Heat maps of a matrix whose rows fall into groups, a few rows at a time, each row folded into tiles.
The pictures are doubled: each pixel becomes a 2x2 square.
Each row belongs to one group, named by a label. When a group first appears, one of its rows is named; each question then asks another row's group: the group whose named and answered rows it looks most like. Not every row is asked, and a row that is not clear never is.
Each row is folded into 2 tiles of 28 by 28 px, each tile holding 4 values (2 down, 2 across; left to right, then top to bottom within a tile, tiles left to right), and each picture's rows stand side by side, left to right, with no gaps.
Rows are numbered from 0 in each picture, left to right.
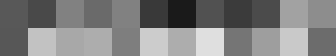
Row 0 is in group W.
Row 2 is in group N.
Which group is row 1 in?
W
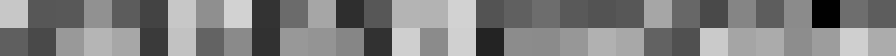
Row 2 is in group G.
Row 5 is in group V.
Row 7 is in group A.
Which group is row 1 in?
N
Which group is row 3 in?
N
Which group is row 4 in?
G
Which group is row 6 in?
W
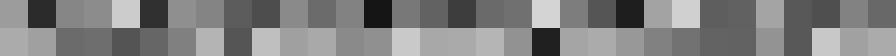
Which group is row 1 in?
G
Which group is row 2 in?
W
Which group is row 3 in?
A
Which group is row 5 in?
V
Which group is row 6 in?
G
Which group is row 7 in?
W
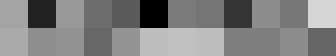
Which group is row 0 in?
A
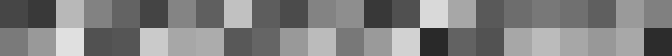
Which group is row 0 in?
N
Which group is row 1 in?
W
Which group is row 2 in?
G
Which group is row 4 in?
G
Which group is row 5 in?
N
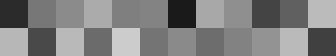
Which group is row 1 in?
V
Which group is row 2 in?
V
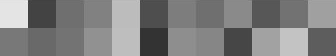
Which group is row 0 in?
G
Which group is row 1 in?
G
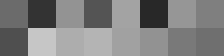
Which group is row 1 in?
A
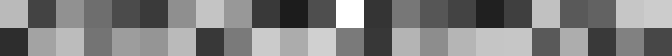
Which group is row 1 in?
N
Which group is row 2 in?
W
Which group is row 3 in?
G
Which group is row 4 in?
V
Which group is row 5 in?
N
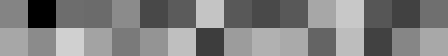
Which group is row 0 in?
A
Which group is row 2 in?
V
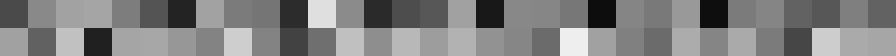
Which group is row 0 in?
N
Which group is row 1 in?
V
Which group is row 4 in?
A
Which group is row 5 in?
A
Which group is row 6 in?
A
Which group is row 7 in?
W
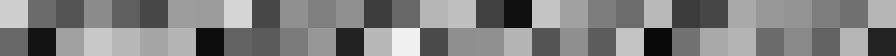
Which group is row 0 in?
G
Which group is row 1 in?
N
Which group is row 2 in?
G
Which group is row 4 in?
V
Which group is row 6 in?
N
